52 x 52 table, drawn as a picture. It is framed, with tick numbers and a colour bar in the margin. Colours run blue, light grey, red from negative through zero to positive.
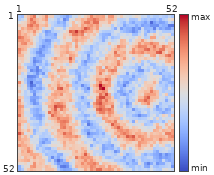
Slope: none. Grain: blotchy. Average level on the scale: 50%. Rings: centred on the middle right.
